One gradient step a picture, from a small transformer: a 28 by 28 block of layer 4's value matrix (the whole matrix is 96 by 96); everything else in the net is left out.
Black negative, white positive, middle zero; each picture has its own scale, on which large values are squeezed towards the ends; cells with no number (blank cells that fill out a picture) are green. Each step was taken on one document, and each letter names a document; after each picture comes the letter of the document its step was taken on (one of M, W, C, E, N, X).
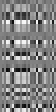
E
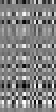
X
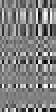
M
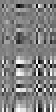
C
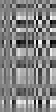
C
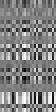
X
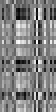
E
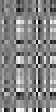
C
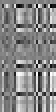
C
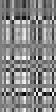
E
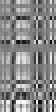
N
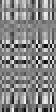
M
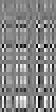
M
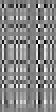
M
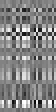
X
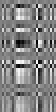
C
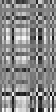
E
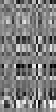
N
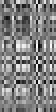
N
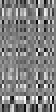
M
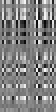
M
